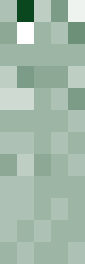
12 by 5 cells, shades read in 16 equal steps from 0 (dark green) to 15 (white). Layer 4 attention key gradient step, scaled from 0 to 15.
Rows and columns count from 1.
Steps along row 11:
down up down same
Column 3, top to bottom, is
11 9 9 8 9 9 9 8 9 9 10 9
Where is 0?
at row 1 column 2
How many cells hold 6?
1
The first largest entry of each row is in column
5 2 1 1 1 5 1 2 1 1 1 2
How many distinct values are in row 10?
2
